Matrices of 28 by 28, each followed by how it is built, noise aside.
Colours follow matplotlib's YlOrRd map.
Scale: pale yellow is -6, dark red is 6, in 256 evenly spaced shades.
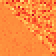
upper triangular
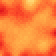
smooth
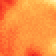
smooth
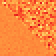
upper triangular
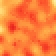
smooth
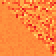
upper triangular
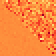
upper triangular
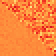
upper triangular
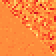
upper triangular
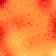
smooth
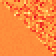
upper triangular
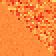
upper triangular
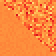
upper triangular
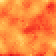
smooth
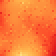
smooth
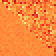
upper triangular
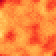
smooth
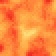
smooth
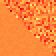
upper triangular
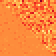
upper triangular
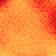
smooth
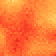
smooth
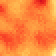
smooth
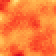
smooth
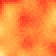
smooth
